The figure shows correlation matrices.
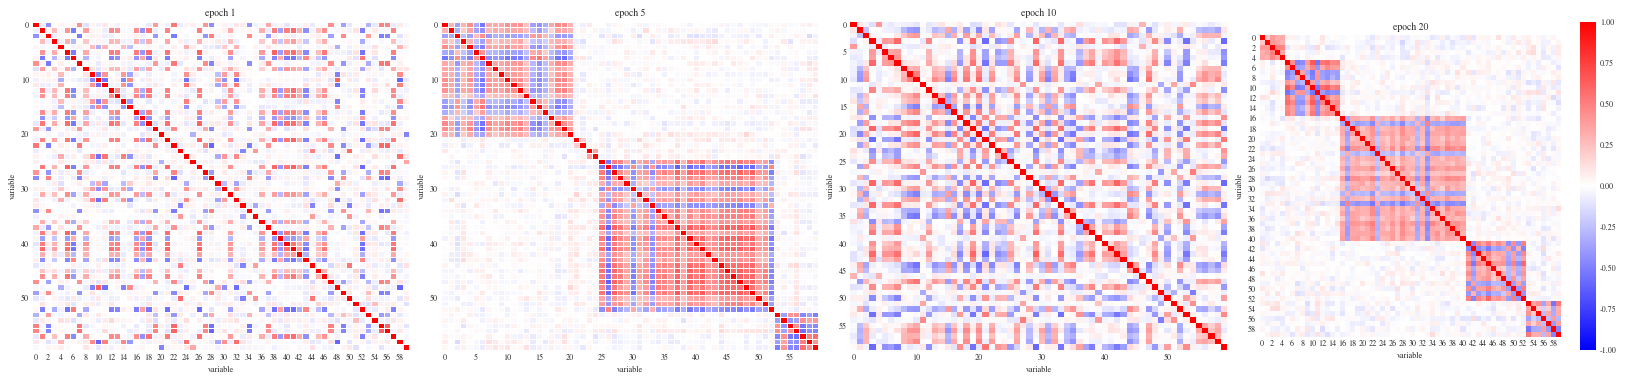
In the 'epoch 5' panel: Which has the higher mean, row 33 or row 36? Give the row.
36
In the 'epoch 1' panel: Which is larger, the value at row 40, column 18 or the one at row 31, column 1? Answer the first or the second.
the first
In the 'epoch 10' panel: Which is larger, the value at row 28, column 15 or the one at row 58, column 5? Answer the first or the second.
the first
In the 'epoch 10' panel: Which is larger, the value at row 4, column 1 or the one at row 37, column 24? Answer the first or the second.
the first
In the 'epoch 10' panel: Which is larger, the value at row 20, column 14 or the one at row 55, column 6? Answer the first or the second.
the first
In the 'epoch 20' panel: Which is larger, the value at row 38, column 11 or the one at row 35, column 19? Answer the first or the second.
the second
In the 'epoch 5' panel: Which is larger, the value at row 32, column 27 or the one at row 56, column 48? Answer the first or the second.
the first
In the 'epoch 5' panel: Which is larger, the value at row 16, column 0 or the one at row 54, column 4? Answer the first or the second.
the second
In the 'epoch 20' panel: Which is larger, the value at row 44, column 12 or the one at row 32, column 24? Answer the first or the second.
the second
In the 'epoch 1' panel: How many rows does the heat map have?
60
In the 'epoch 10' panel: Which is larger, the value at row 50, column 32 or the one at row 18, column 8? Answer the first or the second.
the second
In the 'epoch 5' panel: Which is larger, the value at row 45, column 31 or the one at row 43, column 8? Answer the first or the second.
the first
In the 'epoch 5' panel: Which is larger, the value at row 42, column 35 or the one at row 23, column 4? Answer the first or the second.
the first
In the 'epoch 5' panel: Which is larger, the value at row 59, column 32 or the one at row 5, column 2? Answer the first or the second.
the second
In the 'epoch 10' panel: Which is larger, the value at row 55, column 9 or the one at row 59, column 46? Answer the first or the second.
the first
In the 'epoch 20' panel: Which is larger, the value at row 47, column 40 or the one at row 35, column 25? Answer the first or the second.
the second
